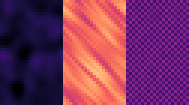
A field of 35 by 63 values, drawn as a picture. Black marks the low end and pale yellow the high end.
The table splits into one row of 3 panels. Panel 1,1: very low, blotchy, faint in contrast. Panel 1,2: high, slanting down to the right. Panel 1,3: low, checkered.
